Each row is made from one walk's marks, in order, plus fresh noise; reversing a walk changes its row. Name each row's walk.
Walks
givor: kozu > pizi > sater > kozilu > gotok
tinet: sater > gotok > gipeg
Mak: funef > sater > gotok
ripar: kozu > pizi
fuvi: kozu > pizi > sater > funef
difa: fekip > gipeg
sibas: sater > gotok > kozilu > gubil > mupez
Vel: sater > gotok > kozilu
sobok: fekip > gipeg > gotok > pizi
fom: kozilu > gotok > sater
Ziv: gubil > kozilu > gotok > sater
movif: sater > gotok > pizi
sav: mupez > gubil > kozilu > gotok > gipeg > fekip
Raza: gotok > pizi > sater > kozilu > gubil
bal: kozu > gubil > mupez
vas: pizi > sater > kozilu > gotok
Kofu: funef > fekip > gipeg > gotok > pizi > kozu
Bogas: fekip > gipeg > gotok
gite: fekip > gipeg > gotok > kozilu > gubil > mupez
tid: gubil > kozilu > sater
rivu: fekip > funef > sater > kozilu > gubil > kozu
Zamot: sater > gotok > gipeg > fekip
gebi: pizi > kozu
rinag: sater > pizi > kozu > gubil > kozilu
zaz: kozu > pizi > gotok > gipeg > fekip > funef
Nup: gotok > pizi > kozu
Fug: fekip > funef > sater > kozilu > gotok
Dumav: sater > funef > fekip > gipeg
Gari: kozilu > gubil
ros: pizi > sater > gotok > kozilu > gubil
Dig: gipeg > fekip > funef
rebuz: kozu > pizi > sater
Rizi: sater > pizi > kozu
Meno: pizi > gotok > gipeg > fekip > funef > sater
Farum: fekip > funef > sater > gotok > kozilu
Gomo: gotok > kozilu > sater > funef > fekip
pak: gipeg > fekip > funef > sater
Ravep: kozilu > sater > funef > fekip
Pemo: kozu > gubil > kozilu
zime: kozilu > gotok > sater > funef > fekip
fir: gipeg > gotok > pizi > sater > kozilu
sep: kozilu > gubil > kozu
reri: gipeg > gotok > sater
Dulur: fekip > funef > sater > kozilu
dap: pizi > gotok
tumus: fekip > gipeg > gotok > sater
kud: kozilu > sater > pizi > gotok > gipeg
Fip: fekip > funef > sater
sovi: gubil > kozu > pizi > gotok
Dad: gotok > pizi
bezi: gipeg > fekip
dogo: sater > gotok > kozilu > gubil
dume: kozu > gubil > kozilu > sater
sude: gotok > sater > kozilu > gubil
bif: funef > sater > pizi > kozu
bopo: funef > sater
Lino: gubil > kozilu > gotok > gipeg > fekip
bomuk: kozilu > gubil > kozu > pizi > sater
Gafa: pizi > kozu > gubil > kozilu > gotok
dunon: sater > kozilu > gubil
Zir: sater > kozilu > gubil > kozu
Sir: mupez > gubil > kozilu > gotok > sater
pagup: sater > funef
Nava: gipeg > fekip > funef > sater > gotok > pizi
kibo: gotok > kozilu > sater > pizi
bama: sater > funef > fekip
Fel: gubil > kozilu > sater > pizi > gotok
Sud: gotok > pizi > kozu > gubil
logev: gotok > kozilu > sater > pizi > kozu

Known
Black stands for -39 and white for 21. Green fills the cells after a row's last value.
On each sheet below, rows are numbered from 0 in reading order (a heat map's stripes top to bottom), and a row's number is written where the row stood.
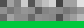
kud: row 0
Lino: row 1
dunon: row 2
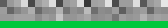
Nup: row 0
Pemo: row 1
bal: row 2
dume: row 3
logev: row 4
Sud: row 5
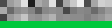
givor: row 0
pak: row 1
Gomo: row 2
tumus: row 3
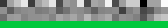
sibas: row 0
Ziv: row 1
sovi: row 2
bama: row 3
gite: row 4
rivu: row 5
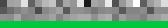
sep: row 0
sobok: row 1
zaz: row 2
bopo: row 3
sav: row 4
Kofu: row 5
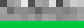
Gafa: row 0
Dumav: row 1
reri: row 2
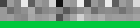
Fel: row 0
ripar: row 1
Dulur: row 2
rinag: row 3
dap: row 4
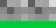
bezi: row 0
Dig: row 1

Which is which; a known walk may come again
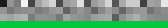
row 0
bif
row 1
fom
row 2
logev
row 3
movif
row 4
Zamot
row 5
tid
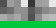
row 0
sovi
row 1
Zir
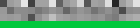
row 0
Gafa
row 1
dunon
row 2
Dad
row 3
Gari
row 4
Nava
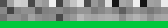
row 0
gite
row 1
Ravep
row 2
sude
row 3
Rizi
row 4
Fip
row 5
bopo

